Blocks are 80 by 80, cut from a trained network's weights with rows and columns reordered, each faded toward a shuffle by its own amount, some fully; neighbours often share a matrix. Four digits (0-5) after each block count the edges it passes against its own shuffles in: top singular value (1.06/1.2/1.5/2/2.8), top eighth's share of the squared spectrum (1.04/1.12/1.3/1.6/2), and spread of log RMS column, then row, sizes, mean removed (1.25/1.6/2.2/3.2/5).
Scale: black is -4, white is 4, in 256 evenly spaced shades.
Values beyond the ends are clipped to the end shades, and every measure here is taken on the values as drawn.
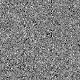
2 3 2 1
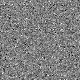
1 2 0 1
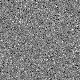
0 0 0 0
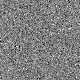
0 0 0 0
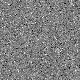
0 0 0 0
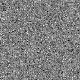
2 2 1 0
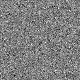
0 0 0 0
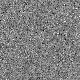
0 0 0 0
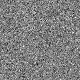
1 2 0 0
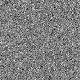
2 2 0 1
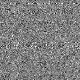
2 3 0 2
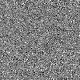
2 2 0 2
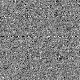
2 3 0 2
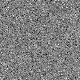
1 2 0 1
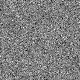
1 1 0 0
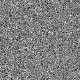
2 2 1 0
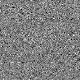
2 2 0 2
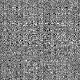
3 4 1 3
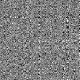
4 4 3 1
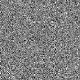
3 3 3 1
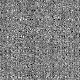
3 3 0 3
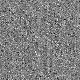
1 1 0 0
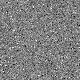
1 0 0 0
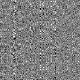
3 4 3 1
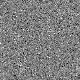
2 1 1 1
